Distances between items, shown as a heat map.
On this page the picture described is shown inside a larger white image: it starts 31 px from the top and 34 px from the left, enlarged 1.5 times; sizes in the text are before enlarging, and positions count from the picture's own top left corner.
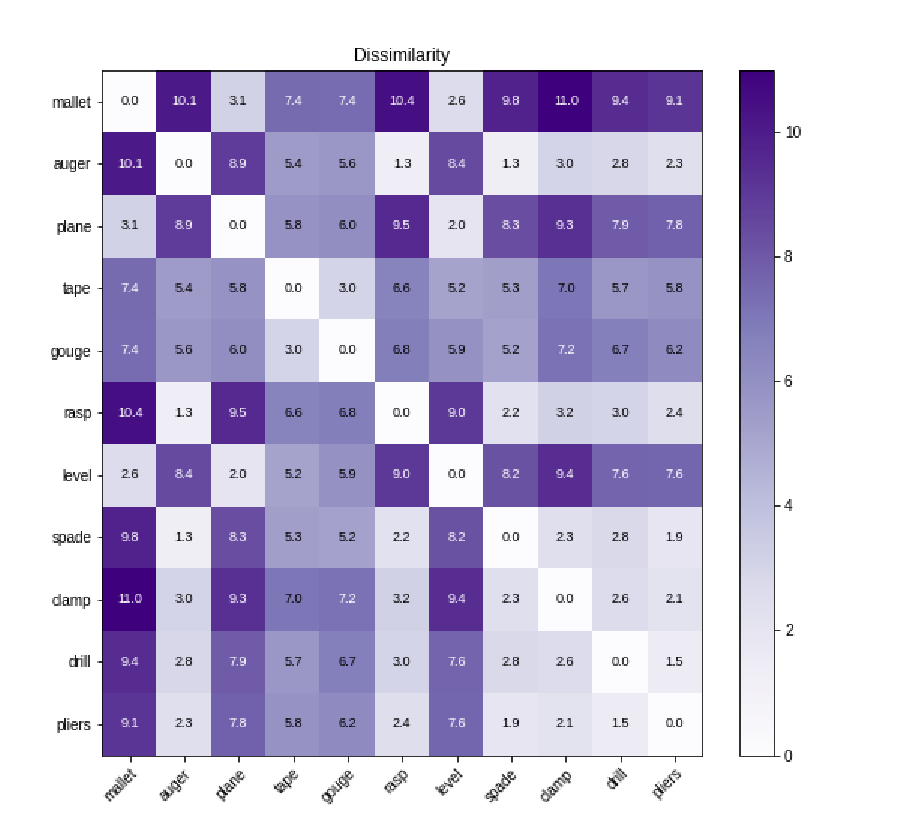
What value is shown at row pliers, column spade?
1.9
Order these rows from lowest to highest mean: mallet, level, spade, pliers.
pliers, spade, level, mallet
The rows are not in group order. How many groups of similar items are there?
3
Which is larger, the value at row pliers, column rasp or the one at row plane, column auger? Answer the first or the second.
the second
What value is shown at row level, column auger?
8.4
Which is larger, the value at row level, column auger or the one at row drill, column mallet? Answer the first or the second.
the second
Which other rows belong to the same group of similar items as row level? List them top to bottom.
mallet, plane
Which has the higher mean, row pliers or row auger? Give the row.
auger
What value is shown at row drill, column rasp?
3.0
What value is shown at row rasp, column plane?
9.5
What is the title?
Dissimilarity
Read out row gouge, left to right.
7.4 5.6 6.0 3.0 0.0 6.8 5.9 5.2 7.2 6.7 6.2
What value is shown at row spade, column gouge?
5.2
